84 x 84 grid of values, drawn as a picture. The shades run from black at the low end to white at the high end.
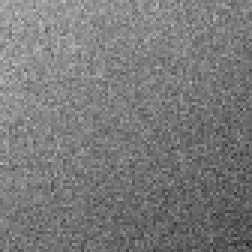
Ninth with the lowest average: bottom right. Stripes: none. Ninth with the highest average: top left. Slope: up to the top left.
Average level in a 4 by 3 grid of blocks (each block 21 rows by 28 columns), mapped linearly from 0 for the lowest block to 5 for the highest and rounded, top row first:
5 4 3
4 3 2
3 2 1
2 1 0
